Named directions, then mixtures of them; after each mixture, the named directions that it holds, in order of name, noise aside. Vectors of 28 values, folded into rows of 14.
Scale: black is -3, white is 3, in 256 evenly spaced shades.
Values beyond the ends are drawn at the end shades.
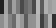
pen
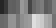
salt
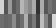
pen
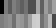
pen, salt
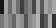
pen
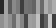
pen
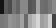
pen, salt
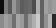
pen, salt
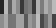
pen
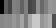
pen, salt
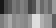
pen, salt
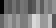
pen, salt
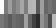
pen, salt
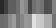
salt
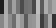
pen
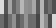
pen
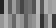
pen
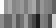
pen, salt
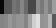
pen, salt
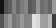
pen, salt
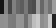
pen, salt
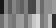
pen, salt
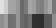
salt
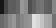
salt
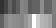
salt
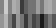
pen, salt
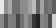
pen, salt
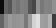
pen, salt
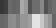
salt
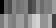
pen, salt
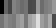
pen, salt
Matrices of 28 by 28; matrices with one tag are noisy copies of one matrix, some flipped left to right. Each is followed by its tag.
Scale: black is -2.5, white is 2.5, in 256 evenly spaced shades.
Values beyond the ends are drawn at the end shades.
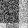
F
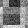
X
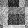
X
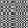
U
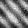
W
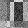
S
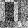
S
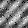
W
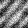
W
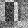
S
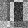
S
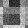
X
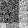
F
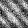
W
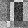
S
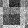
X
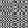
U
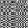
U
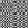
U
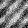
W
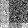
F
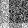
F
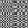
U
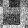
X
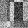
S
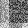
F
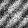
W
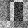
S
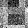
X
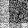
F
